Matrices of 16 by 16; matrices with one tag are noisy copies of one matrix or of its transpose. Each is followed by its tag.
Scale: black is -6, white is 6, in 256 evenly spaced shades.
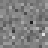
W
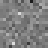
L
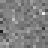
L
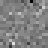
L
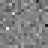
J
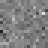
L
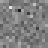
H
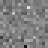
J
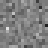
J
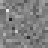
H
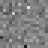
J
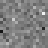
L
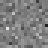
J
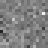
L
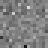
J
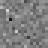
H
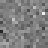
L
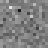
H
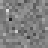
H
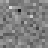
H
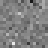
L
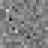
H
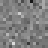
L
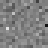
J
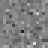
W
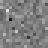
H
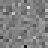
J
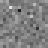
H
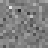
H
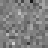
L
